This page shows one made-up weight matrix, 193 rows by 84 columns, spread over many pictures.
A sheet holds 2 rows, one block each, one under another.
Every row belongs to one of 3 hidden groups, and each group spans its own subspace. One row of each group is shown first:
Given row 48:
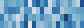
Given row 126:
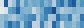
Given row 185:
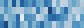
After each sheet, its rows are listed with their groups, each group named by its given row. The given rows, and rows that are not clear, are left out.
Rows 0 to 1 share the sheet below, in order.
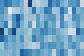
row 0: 48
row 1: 126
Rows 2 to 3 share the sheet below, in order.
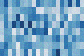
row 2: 48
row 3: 48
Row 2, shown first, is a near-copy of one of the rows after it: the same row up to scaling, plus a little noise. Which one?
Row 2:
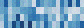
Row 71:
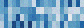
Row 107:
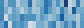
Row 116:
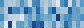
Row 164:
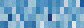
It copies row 71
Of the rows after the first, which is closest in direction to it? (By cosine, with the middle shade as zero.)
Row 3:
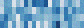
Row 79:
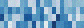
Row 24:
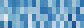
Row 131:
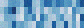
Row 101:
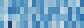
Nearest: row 79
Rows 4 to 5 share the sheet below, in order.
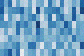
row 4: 48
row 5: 126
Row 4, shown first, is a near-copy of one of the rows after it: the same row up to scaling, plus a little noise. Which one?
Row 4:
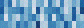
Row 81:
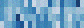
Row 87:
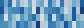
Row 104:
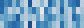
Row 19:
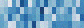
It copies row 87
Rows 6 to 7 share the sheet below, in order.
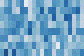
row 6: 185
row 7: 48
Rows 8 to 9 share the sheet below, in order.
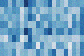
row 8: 185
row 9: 185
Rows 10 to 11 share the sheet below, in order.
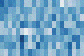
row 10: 126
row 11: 185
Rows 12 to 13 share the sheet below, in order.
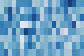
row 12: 126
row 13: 185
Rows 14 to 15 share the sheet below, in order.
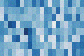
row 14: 48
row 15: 185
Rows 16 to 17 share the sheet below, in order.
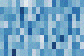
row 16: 185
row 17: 48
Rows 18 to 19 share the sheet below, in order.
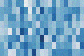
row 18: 185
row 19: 48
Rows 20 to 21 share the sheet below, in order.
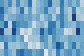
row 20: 48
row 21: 126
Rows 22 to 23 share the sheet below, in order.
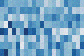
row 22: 48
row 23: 185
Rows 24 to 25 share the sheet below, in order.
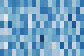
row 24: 48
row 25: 48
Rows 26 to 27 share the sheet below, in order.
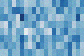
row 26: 185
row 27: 185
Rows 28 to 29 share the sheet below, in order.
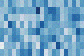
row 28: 48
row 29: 126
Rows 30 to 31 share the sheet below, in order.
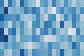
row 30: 126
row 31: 126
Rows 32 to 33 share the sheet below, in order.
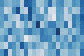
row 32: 185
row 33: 48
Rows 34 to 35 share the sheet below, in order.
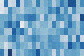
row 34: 126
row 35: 48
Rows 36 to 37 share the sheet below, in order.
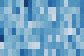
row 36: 185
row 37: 126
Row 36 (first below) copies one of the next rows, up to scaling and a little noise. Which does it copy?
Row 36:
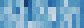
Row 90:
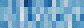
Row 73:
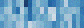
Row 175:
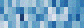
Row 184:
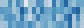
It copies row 73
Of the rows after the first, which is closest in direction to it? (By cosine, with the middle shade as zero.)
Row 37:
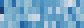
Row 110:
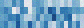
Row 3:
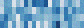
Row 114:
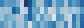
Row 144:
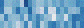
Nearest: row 110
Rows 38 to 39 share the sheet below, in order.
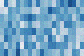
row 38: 126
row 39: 185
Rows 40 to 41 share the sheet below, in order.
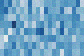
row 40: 48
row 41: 126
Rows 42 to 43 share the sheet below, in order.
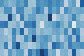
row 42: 48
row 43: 48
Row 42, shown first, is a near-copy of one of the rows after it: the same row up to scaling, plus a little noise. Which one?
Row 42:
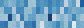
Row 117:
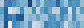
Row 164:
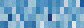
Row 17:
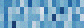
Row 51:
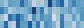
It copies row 164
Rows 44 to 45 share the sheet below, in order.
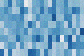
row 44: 185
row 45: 48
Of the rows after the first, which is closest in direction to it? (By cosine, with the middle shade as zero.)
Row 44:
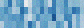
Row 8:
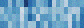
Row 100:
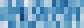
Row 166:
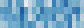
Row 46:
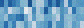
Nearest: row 166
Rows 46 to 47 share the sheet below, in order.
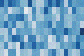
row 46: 48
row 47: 185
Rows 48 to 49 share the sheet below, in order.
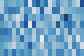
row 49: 48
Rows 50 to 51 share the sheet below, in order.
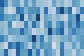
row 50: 185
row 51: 48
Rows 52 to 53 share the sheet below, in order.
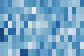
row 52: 48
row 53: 126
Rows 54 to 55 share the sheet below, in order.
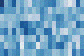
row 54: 126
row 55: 185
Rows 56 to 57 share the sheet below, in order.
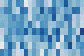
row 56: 185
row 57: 48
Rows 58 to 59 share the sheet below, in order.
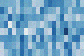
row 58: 48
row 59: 185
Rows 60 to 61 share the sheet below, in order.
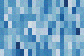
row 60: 48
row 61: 48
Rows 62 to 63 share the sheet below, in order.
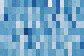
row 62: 48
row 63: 185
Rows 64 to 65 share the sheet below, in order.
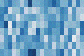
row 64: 48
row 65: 48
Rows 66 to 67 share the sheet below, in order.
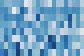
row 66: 185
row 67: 185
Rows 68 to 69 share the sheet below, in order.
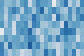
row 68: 48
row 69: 126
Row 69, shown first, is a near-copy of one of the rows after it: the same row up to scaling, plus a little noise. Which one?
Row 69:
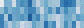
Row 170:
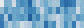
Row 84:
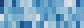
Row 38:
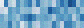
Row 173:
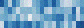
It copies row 170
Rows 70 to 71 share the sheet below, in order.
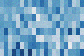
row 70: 48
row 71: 48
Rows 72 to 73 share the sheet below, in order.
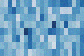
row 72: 185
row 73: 185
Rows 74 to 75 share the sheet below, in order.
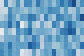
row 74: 126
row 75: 126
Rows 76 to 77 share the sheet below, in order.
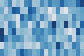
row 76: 185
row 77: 126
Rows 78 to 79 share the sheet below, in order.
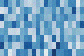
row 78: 126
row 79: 48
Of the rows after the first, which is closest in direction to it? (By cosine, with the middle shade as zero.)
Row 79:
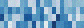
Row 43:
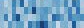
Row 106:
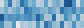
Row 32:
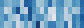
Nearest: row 32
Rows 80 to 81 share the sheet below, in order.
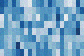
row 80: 126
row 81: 48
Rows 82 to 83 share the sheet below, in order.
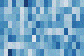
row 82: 185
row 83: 48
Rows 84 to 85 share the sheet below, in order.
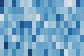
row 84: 126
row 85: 48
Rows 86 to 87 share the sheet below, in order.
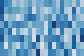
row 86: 48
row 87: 48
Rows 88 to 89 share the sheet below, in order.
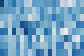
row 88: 126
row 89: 185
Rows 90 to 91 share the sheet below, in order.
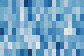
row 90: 185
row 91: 126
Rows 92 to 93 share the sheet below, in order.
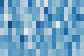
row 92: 48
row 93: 185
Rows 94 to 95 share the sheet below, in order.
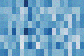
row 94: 185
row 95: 185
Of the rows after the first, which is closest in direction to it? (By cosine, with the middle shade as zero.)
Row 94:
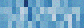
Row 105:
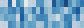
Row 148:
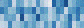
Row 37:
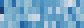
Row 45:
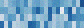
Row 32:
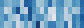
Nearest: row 32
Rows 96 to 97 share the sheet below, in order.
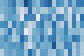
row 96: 185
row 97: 185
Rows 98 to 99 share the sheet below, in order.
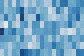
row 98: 185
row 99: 126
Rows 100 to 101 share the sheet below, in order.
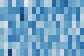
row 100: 185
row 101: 48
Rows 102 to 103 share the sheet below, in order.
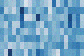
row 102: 185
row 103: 48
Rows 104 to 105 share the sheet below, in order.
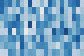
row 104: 48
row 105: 185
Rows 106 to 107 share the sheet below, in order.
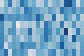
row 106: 126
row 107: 48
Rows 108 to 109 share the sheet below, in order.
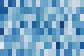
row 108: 126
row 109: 126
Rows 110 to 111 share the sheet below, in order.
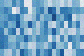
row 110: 185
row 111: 126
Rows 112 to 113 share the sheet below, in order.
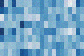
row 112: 126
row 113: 126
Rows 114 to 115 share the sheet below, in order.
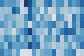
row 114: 185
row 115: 126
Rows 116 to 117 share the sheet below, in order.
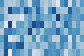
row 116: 48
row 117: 48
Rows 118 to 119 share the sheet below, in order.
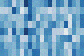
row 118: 185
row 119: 185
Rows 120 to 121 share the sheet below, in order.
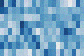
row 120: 126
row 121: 126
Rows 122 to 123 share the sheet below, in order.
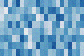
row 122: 126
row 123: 185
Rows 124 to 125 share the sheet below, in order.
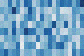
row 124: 185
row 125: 185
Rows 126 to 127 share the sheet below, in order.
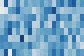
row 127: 48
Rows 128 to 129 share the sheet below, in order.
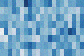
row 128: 185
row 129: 126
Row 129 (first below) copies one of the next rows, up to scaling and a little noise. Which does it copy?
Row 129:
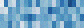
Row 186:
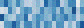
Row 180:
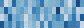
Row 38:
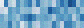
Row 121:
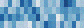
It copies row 38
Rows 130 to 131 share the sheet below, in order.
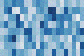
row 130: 185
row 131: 185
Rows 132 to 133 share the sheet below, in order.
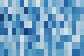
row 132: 126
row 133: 185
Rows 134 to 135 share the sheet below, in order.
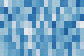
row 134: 126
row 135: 185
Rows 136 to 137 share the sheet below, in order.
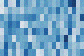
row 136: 126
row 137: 48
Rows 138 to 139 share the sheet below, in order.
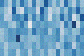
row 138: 48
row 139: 48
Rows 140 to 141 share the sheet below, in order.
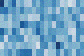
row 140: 126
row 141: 126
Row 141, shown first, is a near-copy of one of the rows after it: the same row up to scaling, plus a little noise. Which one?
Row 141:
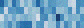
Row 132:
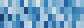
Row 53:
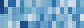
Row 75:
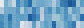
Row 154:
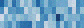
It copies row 154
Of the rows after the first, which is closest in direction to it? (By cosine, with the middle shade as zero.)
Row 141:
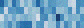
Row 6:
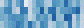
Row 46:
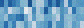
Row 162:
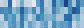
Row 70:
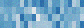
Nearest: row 70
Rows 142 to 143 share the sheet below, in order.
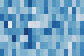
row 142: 48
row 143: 185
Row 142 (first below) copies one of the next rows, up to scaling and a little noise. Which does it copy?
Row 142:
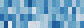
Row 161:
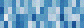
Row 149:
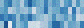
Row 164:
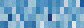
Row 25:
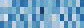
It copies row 149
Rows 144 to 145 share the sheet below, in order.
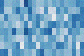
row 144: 185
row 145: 185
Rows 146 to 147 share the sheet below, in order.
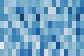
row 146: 185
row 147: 126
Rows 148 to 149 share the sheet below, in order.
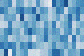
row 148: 185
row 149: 48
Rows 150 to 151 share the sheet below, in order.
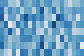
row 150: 48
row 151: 126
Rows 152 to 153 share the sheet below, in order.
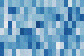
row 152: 48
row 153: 126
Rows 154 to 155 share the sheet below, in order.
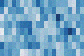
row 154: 126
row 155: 126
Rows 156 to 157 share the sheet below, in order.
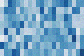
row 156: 185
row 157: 126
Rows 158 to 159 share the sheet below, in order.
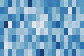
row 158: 48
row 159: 48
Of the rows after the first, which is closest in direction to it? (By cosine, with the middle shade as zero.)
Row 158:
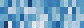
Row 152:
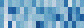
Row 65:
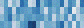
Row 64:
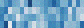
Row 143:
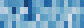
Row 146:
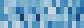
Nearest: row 64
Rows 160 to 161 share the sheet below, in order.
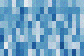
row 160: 185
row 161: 48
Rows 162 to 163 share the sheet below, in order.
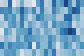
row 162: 185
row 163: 126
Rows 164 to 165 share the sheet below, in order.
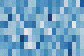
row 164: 48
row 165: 185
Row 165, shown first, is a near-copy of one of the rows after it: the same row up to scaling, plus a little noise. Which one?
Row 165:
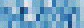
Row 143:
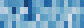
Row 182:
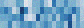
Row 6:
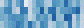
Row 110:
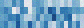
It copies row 182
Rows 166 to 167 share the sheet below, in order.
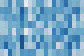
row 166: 185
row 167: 185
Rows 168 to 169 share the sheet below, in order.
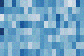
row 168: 126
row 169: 126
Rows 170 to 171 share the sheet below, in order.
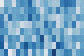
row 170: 126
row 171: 48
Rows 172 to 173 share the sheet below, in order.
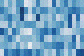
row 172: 185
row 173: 126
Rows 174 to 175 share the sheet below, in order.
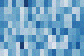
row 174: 185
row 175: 185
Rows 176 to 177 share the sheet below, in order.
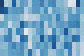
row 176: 126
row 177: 185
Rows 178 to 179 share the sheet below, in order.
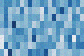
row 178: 48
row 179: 48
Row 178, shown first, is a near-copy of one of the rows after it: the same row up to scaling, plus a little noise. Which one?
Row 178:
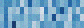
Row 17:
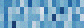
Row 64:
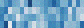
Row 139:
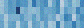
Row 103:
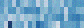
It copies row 17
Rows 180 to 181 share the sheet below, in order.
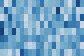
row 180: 126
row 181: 126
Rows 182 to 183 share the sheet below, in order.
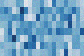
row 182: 185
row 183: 185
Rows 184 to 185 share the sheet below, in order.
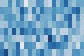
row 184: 185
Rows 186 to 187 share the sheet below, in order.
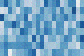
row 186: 126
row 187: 48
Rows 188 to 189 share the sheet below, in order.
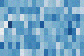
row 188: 48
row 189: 126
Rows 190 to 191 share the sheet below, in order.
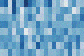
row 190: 185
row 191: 185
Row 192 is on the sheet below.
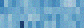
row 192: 126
